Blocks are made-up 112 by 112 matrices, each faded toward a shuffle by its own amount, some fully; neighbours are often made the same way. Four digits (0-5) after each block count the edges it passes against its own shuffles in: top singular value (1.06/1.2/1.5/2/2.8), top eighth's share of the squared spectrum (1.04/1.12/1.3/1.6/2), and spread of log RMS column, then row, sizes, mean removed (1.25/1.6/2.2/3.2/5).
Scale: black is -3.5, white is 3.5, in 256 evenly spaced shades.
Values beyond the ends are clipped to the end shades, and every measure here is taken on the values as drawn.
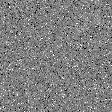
2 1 0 0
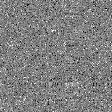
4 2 1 1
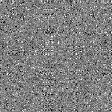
4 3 2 2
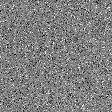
2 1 0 0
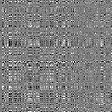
5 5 4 4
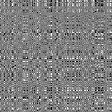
5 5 4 4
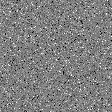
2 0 0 0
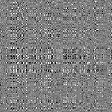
5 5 4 4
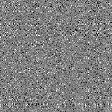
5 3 2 2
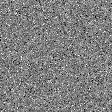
0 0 0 0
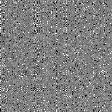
4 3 3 2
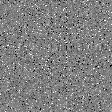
3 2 1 0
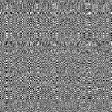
5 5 4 4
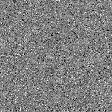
3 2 1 1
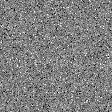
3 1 0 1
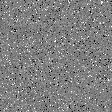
2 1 0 0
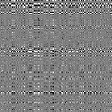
5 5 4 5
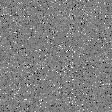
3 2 0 1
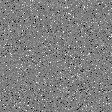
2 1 0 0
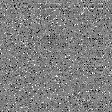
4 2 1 1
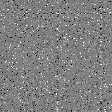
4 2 1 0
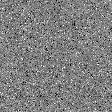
0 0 0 0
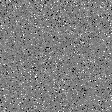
2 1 0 0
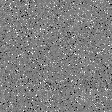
2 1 0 0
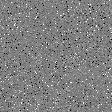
2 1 0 0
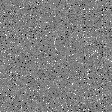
3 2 1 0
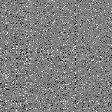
4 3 2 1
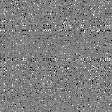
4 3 2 2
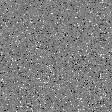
2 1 0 0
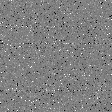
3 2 0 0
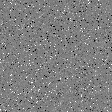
0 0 0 0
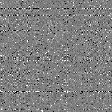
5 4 2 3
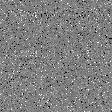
3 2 0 1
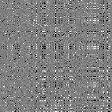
5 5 3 3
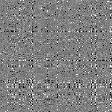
5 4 3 3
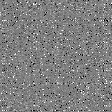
4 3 1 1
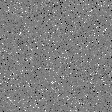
0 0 0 0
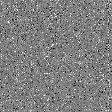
3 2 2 0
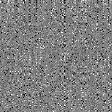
4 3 3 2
